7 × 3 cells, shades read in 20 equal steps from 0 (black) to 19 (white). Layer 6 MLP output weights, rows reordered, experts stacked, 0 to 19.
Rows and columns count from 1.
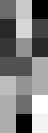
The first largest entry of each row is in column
2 2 2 3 1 3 3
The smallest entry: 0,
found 2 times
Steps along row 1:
up down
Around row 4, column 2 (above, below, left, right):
11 11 6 13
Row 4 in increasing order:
6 6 13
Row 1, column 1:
8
